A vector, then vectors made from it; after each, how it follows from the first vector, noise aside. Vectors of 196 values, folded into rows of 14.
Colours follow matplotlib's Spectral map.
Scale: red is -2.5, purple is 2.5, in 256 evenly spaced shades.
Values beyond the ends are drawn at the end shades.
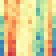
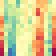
negated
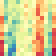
negated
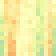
shrunk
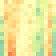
shrunk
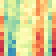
negated
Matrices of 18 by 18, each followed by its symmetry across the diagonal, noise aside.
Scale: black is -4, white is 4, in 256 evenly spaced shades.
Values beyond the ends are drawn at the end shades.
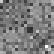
symmetric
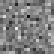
antisymmetric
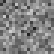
symmetric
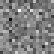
antisymmetric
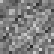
symmetric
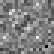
symmetric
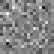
symmetric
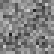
symmetric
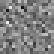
antisymmetric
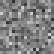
antisymmetric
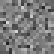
symmetric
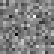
antisymmetric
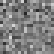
antisymmetric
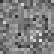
symmetric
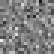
antisymmetric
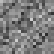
symmetric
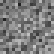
symmetric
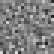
antisymmetric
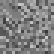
antisymmetric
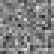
antisymmetric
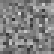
antisymmetric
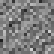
symmetric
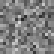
antisymmetric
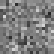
antisymmetric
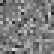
symmetric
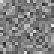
symmetric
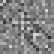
symmetric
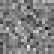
antisymmetric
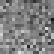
antisymmetric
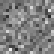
symmetric
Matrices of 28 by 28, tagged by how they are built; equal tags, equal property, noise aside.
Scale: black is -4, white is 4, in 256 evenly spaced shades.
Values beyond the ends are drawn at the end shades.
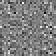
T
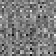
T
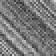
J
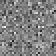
T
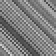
J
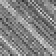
J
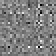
T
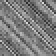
J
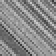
J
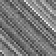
J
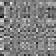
T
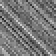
J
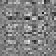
T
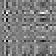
T
